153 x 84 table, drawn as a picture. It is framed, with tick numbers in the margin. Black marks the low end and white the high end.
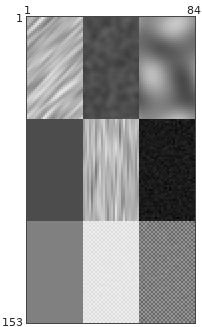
It is made of 3 by 3 panels. Panel 1,1: high, slanting up to the right. Panel 1,2: low, blotchy, faint in contrast. Panel 1,3: middling, smooth, strong in contrast. Panel 2,1: low, flat. Panel 2,2: high, streaked downward. Panel 2,3: very low, fine-grained, faint in contrast. Panel 3,1: middling, flat. Panel 3,2: very high, checkered, faint in contrast. Panel 3,3: middling, checkered.
